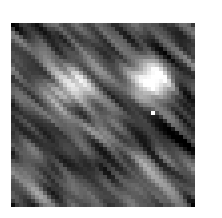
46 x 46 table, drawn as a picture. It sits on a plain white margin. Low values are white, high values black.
Dips: two. Slope: none. Histogram: skewed, a long tail of low values. Lone odd cells: 1, lower than its neighbours.
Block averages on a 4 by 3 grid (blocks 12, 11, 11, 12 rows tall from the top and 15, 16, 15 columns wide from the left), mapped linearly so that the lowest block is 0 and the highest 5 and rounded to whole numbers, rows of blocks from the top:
3 3 3 | 1 1 0 | 4 3 5 | 3 4 2
